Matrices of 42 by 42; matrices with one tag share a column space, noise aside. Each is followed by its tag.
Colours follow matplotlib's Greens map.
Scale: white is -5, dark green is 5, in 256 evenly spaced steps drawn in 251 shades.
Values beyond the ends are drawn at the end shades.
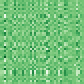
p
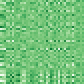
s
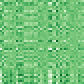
s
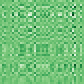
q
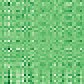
s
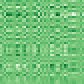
q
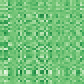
p
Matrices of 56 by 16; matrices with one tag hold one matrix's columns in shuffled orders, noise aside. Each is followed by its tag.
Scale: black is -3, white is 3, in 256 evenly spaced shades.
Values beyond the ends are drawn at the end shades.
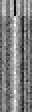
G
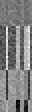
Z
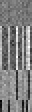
Z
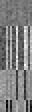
Z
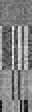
Z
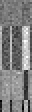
Z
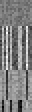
Z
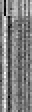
G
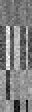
Z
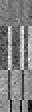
Z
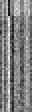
G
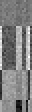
Z
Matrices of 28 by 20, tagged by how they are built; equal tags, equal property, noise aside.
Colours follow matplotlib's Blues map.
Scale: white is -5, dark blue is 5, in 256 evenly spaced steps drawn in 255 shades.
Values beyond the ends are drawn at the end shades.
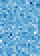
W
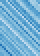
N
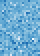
W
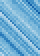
N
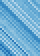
N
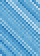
N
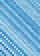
N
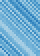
N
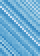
N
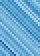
N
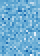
W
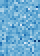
W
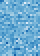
W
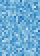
W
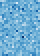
W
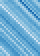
N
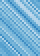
N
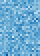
W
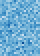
W
